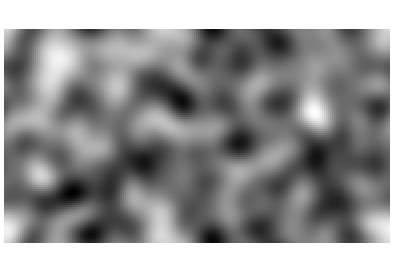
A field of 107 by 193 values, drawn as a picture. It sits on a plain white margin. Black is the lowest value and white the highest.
Lone odd cells: none. Odd rows or columns: none. Grain: smooth. Ninth with the highest average: top left.
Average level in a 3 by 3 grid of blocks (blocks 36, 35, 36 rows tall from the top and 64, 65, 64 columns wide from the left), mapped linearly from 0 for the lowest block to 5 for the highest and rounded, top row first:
5 1 2
3 1 1
0 2 1
